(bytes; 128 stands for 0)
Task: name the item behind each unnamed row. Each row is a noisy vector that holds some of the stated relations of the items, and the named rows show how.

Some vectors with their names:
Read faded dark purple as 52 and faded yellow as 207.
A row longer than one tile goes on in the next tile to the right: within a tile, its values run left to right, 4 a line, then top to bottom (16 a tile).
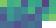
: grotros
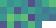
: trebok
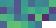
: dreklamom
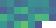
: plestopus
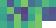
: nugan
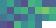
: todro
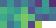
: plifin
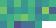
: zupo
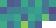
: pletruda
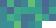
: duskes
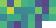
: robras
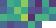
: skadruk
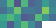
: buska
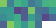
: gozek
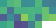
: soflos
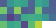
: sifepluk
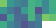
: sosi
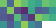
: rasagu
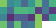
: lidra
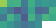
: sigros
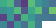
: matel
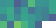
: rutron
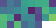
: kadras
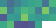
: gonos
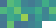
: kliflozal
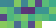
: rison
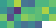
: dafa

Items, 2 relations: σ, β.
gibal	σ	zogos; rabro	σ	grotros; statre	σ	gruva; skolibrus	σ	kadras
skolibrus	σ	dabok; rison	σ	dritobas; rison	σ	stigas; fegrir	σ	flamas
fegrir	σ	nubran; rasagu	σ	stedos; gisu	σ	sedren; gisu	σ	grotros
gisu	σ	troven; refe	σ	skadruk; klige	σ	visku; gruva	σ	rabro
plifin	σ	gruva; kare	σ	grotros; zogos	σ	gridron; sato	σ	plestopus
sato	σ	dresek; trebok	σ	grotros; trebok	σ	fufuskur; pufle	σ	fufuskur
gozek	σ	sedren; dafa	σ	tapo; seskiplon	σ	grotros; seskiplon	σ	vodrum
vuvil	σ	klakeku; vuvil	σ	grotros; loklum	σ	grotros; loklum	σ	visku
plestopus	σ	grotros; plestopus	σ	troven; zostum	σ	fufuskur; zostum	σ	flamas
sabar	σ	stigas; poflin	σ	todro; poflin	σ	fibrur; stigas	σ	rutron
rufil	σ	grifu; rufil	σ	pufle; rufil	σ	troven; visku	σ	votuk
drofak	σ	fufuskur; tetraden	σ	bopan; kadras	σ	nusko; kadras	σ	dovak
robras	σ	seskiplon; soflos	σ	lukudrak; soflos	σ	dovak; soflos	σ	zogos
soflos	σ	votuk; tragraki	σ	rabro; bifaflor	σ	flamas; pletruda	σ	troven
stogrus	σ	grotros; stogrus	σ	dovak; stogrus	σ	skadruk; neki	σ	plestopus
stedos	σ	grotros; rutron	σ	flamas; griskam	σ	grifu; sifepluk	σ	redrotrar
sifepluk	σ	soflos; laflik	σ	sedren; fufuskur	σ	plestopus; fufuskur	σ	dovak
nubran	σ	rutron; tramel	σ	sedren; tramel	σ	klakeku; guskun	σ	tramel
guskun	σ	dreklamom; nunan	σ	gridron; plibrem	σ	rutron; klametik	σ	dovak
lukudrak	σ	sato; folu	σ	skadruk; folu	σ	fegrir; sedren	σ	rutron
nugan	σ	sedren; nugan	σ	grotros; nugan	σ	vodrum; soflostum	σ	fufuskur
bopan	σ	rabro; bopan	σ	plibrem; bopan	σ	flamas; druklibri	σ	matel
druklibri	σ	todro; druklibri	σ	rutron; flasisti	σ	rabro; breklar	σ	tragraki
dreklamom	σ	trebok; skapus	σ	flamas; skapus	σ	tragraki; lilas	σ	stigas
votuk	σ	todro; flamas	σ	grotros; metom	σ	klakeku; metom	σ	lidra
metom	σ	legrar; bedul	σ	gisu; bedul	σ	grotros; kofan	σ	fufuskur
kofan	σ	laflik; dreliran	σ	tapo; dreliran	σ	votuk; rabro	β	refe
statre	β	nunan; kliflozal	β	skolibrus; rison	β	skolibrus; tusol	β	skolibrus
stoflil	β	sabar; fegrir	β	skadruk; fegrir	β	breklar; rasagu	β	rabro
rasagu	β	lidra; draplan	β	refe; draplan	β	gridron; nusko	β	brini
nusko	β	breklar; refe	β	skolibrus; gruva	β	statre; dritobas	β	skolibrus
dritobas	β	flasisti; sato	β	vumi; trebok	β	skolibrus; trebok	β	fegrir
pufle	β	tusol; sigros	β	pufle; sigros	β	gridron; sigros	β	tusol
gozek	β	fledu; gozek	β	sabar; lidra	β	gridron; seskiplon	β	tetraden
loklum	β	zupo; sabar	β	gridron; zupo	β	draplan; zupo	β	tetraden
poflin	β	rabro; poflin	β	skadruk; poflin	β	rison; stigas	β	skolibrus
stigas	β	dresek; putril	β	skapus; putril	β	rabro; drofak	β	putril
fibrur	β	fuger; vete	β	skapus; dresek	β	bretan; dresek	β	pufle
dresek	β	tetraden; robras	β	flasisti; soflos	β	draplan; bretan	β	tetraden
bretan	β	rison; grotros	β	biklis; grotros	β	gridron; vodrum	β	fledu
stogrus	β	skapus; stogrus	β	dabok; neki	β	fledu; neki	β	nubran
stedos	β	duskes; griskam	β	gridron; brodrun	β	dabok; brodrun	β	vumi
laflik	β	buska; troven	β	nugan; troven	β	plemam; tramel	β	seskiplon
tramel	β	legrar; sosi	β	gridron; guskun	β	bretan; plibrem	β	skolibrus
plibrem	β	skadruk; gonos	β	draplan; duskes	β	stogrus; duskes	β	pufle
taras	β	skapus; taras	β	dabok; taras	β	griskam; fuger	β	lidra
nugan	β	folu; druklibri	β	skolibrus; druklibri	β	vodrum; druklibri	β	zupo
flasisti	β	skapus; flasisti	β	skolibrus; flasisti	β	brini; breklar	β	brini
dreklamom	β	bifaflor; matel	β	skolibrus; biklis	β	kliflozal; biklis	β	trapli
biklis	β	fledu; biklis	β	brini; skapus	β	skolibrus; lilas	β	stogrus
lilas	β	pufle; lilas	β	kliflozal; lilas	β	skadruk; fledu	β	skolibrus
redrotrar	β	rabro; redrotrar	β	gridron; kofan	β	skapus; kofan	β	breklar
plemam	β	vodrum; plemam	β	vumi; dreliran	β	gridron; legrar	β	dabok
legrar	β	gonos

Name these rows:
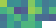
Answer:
druklibri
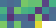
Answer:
legrar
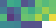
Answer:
tapo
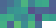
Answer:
klametik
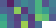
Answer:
grifu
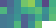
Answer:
brodrun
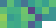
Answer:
tragraki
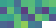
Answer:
stedos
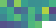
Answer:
loklum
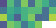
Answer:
nunan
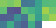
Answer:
dreliran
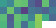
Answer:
folu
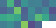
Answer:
pufle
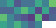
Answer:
klakeku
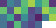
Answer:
dabok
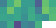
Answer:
bretan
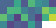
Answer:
nusko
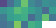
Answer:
stogrus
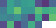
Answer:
vodrum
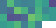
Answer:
lukudrak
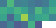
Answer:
brini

